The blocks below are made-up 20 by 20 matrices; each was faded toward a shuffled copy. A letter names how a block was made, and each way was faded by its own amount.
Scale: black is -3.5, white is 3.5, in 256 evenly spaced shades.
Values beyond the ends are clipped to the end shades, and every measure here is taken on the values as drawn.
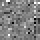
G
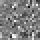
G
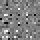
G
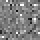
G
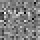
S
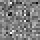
S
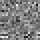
S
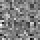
S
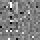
G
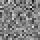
S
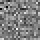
S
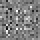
S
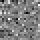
G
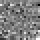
S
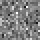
G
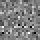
G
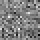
S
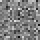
S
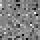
G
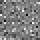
G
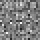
S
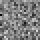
S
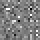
G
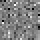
G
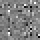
G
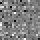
G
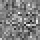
S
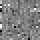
G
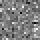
G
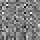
S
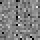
G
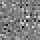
G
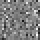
G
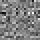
S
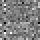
G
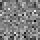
S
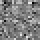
S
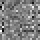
S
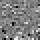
G
